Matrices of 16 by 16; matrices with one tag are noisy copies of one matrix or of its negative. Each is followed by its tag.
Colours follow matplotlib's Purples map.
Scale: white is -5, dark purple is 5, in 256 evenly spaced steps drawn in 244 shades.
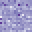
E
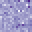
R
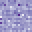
E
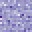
E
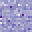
E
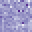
R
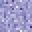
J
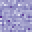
E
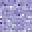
E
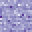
E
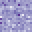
E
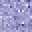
R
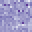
R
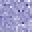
R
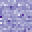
E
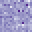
R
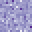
J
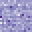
E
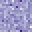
J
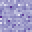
E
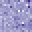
R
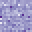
E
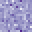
J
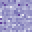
E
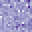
R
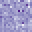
R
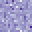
J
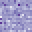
E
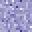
J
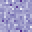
J
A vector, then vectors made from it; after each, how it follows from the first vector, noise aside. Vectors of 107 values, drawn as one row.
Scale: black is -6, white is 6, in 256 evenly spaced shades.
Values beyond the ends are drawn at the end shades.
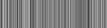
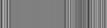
partly zeroed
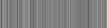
shrunk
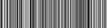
scaled up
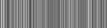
sign-scrambled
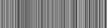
reversed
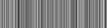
reversed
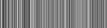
negated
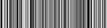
scaled up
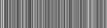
sign-scrambled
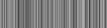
reversed
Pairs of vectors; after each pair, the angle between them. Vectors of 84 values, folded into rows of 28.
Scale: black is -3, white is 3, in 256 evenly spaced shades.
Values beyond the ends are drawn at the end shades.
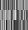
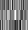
partly aligned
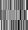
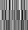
orthogonal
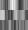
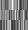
partly aligned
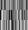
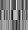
partly aligned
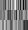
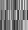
nearly opposite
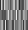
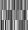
partly opposed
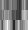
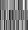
orthogonal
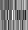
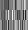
nearly parallel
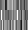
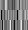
nearly opposite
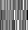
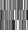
nearly parallel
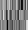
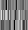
orthogonal
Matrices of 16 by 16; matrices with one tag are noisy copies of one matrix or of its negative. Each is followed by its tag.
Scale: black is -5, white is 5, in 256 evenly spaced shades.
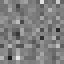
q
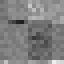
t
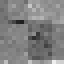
t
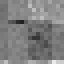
t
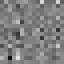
q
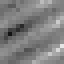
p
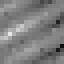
p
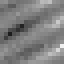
p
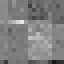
t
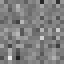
q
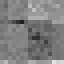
t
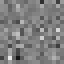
q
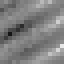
p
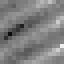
p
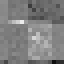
t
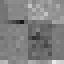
t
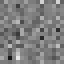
q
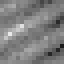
p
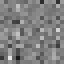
q
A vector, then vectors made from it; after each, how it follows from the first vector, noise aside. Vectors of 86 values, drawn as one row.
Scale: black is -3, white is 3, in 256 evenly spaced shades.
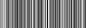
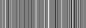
partly zeroed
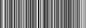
reversed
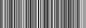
reversed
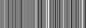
partly zeroed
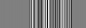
partly zeroed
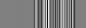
partly zeroed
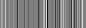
partly zeroed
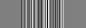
partly zeroed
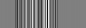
partly zeroed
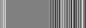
partly zeroed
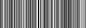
reversed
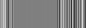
partly zeroed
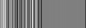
partly zeroed
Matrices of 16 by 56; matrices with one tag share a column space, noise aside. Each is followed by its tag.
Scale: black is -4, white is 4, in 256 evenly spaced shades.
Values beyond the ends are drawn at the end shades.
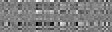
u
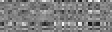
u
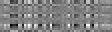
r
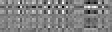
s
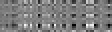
r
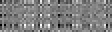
r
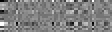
u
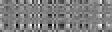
r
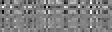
s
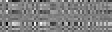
u
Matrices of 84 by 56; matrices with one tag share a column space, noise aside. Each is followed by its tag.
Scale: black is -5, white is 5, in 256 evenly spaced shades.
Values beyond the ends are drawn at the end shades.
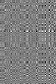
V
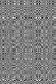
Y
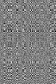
V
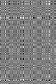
Y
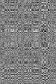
V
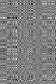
Y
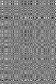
Y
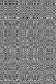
Y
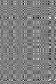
Y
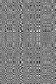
V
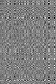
Y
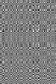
V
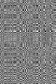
V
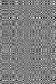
Y
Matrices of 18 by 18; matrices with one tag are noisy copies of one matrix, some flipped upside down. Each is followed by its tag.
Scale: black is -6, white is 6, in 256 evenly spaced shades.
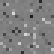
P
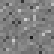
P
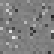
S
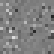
S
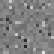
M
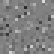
M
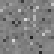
P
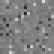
M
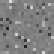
M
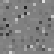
M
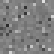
M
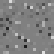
M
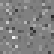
S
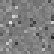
S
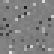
M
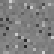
M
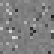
S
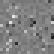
S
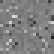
S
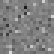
M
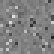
S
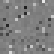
M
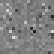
S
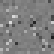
S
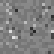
S
